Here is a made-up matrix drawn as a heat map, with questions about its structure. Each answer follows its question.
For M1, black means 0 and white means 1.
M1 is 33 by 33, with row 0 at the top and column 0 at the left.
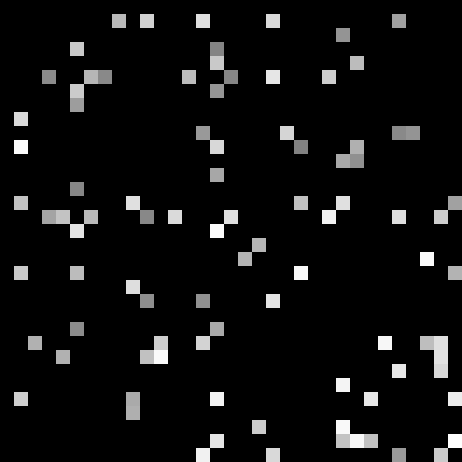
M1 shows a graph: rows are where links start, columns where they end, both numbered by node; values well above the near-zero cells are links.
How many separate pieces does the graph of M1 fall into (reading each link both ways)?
3
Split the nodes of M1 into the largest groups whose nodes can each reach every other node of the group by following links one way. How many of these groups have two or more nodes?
1
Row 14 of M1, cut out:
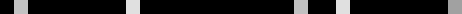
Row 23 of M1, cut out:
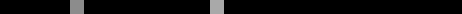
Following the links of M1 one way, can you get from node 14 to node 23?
yes
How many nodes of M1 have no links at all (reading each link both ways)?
2
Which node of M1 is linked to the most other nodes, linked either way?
node 15
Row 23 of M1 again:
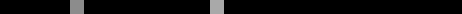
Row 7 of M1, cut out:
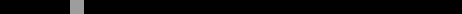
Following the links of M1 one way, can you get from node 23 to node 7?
yes
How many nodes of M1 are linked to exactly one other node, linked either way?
9
